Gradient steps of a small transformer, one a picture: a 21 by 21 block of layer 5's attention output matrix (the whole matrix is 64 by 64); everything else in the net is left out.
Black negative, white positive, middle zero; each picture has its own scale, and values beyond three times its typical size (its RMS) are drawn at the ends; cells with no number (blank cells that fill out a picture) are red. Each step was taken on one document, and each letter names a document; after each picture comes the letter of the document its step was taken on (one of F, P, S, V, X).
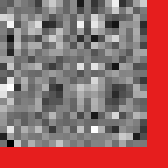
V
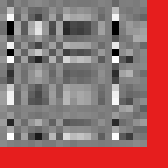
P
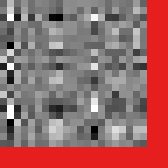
V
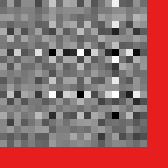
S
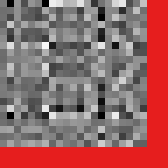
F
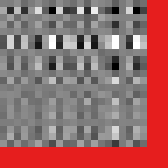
S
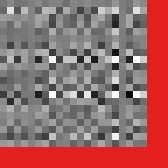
S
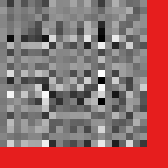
F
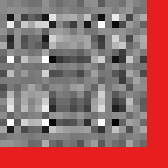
F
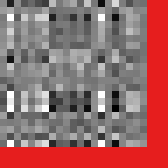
F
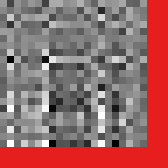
F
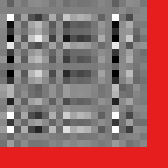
P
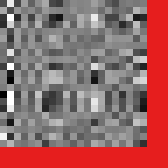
V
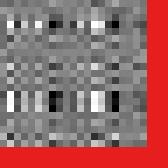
V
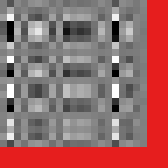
P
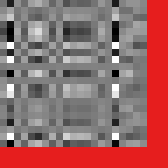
P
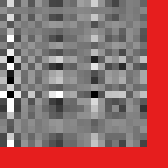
V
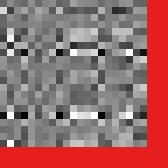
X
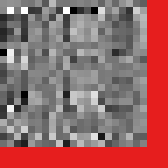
X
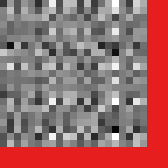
S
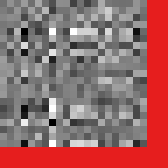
X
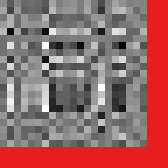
F
